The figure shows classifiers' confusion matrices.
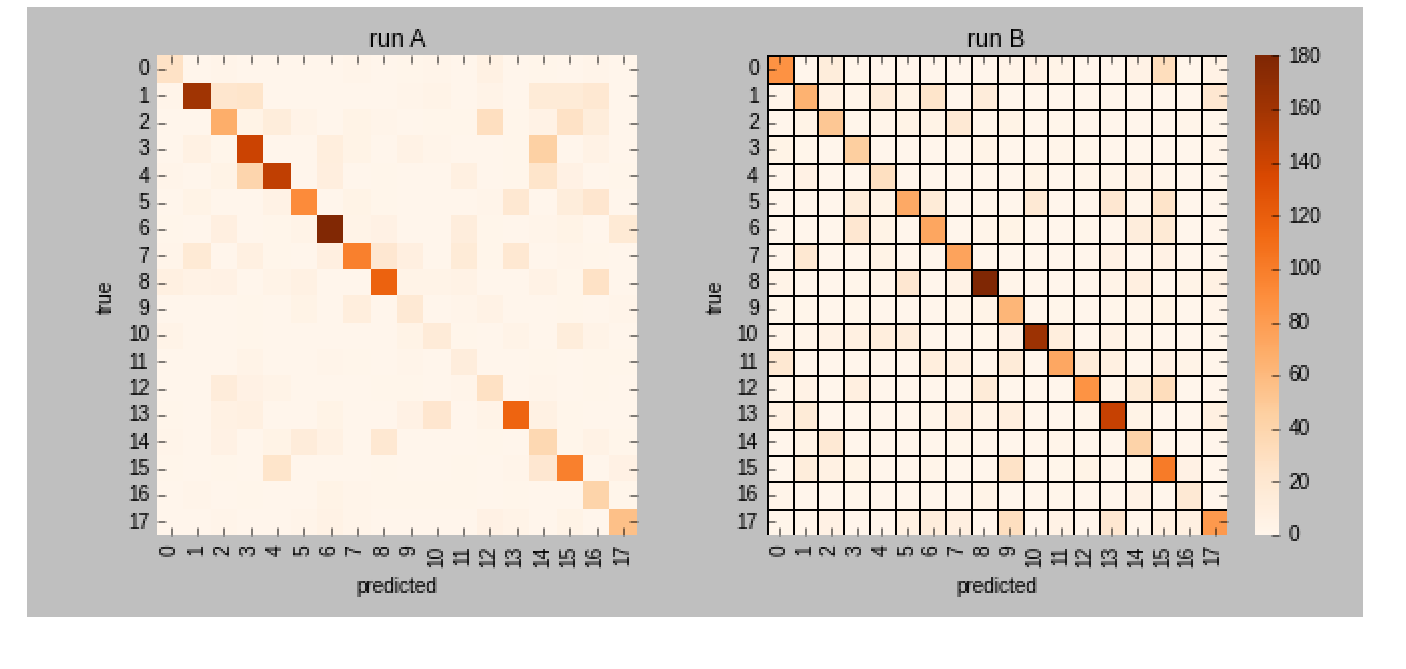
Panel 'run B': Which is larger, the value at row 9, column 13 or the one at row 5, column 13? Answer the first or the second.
the second
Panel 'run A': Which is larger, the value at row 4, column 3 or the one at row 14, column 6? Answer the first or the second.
the first
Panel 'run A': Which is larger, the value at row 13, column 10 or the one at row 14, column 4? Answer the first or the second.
the first
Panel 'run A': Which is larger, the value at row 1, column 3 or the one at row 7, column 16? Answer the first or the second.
the first
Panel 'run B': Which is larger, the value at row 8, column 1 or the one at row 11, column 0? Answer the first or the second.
the second
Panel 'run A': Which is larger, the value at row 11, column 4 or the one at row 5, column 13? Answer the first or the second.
the second
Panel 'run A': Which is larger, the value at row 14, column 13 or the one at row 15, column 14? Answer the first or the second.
the second
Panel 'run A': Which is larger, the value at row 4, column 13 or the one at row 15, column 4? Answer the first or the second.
the second
